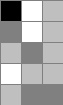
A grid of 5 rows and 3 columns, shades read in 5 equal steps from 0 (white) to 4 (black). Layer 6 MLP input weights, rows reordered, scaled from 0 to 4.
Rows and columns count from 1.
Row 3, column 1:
1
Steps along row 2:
down up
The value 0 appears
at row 1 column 2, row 2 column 2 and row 4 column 1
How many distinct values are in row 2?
3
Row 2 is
2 0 1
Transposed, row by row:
4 2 1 0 1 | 0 0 2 1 2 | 1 1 1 1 2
